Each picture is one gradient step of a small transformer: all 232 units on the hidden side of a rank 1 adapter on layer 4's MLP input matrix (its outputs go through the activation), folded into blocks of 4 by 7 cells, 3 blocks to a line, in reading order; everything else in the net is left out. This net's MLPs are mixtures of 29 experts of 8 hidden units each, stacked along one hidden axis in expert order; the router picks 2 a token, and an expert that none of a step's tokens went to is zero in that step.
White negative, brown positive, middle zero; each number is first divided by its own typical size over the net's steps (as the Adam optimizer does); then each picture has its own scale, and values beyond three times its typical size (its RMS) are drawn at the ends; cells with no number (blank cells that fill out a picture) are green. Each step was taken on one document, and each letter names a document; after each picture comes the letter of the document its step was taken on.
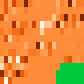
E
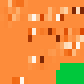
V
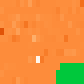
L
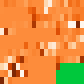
E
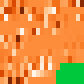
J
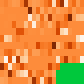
E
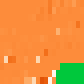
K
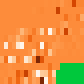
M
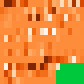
J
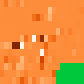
K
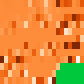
E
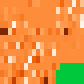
M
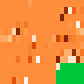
L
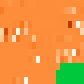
L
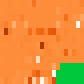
M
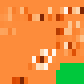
V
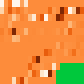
V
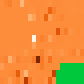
K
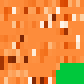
E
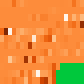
M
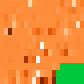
M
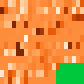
J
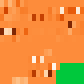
V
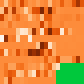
J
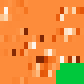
V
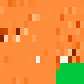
L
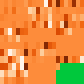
E
